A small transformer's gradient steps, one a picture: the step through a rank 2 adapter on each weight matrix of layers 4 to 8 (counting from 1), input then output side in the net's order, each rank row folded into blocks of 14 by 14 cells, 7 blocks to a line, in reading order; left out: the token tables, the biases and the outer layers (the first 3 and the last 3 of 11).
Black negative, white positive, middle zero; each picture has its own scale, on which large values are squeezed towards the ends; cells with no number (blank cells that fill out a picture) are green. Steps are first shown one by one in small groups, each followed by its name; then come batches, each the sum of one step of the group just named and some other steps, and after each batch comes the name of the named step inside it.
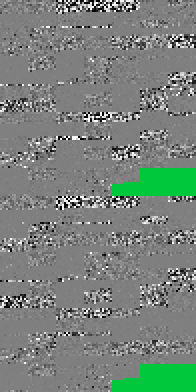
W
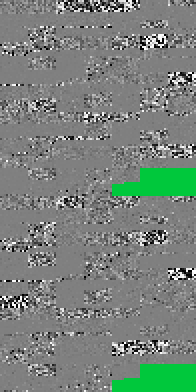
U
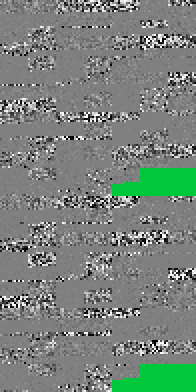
U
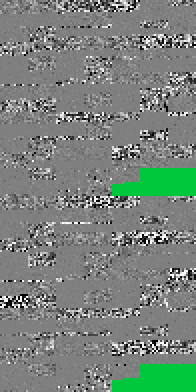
U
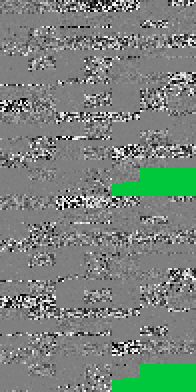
W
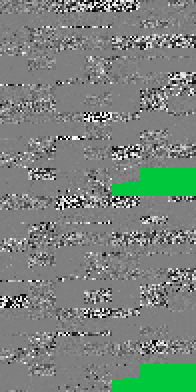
W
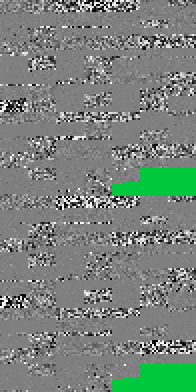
W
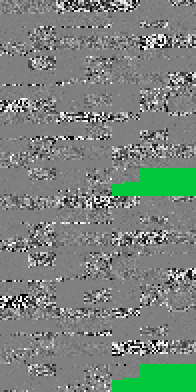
U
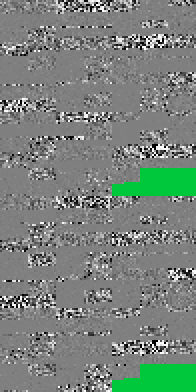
U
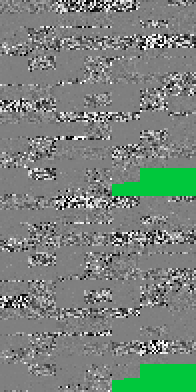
W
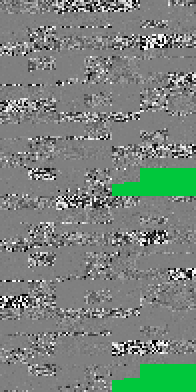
U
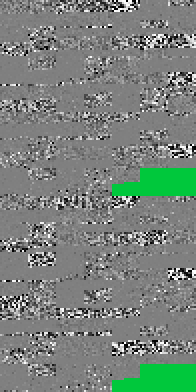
U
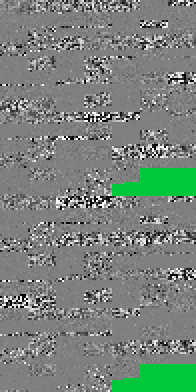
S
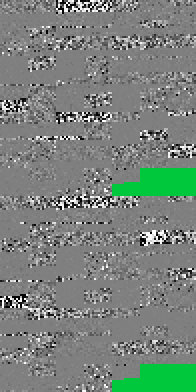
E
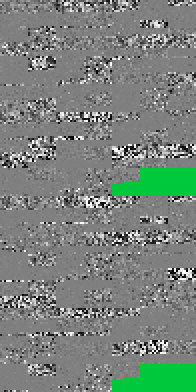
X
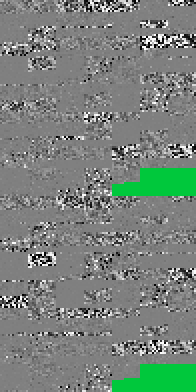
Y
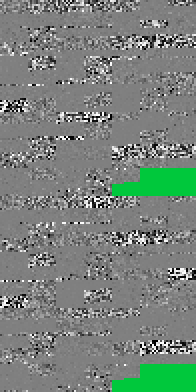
X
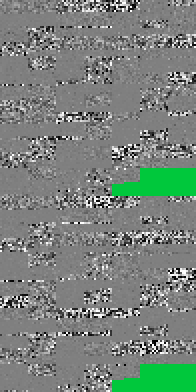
X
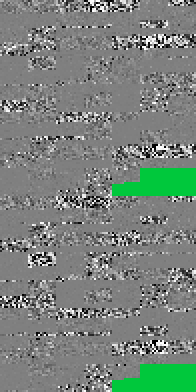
Y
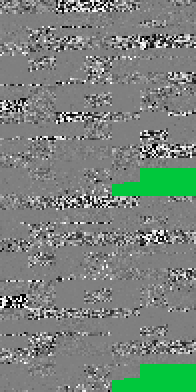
E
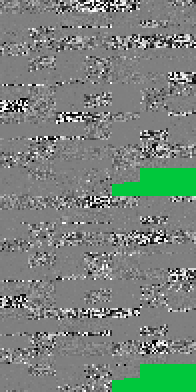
E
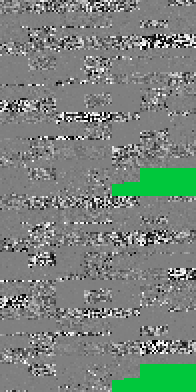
S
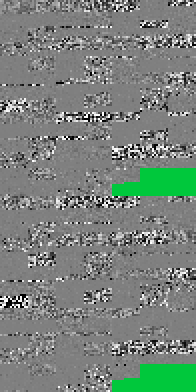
S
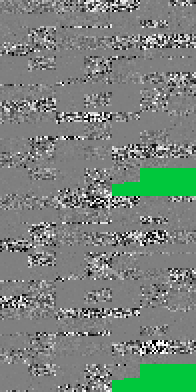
Y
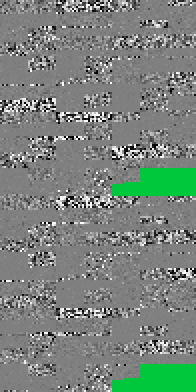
X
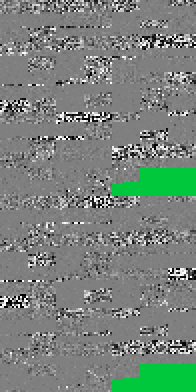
S
